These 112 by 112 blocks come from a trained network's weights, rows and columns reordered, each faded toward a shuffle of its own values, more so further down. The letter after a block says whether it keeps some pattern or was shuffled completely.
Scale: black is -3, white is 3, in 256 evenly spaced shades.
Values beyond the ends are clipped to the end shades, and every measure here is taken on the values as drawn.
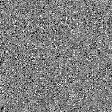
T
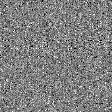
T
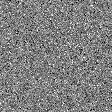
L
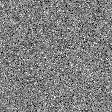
L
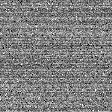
T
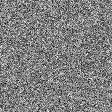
L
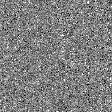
T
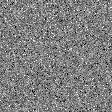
L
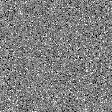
T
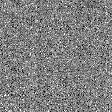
T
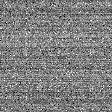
T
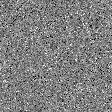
L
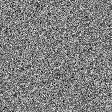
L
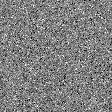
L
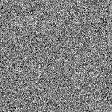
T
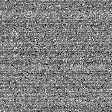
T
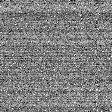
T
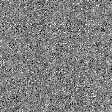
T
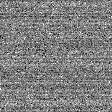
T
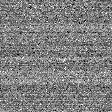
T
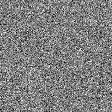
T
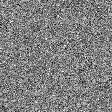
L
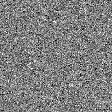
T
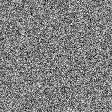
L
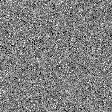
T
